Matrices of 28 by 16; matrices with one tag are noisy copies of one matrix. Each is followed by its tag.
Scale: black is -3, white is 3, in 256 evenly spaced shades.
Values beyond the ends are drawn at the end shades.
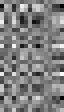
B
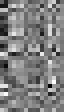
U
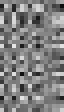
B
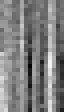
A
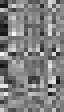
U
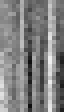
A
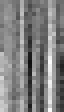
A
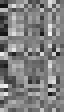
U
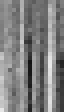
A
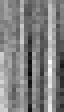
A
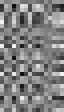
B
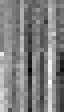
A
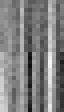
A
